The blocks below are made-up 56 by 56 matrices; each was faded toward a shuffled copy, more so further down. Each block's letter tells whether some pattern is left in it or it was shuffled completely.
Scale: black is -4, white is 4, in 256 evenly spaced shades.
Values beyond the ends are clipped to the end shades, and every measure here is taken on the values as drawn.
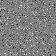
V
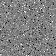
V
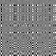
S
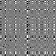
S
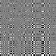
S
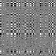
S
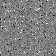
V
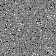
V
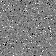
V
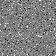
V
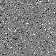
V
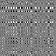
S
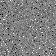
V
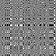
S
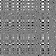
S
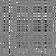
S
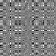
S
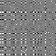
S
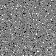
V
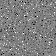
V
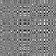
S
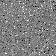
V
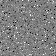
V
